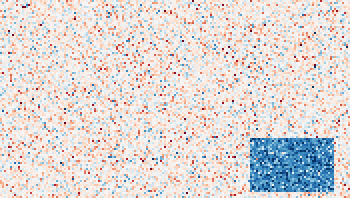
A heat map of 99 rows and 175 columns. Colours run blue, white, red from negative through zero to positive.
The bottom right is the ninth with the lowest average. The halves do not mirror each other. An odd patch, lower than its surroundings, sits in the bottom right. On average the colour sits 50% of the way up the scale. No regular stripes run through it.
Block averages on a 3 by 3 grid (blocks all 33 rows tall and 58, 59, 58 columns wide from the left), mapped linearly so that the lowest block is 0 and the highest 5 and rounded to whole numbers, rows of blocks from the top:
5 5 5 / 5 5 5 / 5 5 0
